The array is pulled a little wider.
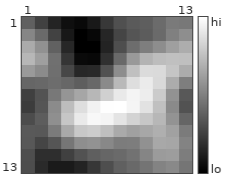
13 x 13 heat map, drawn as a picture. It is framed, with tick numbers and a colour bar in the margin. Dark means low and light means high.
There are no lone odd cells. The top middle is the ninth with the lowest average. The centre is the ninth with the highest average.
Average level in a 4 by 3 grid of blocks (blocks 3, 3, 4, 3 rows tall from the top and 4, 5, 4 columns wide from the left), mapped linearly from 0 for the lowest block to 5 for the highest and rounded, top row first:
1 0 2
2 2 4
2 5 3
1 2 3
